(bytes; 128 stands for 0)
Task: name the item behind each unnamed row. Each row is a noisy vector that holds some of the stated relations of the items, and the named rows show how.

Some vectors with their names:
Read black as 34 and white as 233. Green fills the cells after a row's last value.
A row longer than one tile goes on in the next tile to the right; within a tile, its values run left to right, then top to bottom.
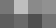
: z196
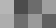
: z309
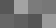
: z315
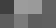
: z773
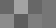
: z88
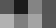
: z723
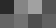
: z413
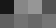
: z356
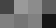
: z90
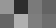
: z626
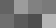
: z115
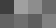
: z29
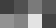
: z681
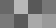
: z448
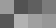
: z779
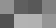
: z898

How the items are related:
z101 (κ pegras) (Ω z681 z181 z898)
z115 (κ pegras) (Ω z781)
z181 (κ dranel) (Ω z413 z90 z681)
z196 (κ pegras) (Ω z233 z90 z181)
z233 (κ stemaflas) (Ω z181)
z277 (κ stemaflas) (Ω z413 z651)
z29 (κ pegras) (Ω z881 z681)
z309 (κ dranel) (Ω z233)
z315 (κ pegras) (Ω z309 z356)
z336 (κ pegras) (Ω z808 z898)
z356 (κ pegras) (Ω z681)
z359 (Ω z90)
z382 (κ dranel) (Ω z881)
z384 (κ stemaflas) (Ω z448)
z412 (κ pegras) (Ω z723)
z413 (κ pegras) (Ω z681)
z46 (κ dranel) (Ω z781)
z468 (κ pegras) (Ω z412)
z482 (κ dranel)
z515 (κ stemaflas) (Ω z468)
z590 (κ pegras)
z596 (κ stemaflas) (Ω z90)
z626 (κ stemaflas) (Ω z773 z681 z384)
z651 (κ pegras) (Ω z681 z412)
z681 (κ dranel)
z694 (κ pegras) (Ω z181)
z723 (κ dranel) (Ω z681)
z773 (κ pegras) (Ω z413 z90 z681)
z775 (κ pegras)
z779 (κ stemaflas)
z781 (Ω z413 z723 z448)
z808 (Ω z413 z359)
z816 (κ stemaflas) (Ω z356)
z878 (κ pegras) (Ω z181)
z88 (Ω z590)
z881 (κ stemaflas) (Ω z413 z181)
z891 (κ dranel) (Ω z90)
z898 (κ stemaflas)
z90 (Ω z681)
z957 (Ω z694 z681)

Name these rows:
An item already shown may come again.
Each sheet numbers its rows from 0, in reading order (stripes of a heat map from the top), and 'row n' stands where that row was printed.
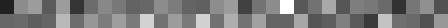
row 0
z413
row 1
z46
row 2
z482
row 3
z482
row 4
z382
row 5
z233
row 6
z468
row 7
z651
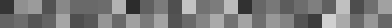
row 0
z413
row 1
z781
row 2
z384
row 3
z775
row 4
z515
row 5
z412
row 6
z309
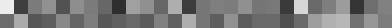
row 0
z881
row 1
z957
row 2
z29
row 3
z596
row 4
z808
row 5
z590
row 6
z46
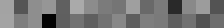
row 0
z181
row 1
z101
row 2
z88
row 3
z413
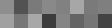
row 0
z891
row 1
z359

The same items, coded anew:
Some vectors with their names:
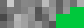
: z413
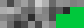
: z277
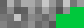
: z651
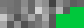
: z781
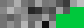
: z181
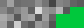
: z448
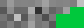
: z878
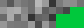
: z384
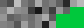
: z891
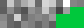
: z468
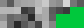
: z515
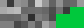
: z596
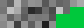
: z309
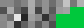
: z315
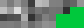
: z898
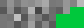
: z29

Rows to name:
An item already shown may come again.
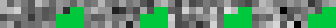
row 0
z233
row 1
z181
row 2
z88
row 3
z681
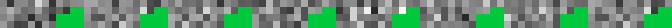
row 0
z626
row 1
z90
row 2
z448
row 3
z482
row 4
z590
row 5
z356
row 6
z781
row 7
z90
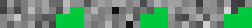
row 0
z115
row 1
z723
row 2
z90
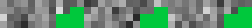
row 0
z957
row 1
z46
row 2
z781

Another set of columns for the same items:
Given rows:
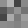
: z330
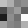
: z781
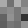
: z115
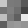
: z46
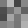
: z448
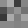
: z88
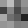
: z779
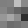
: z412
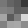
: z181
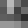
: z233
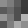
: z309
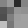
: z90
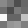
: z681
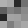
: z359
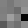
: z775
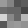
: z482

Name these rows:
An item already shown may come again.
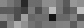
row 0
z309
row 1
z356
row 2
z413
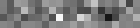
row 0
z413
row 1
z413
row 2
z723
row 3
z515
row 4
z957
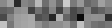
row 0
z90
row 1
z626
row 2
z384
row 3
z651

